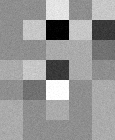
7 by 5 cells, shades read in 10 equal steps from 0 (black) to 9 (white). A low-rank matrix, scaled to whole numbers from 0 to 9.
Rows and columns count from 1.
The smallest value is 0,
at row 2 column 3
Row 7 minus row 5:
1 1 -4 0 0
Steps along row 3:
same up same down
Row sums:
30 21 26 26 29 28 27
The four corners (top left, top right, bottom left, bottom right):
5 7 6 6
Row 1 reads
5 5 8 5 7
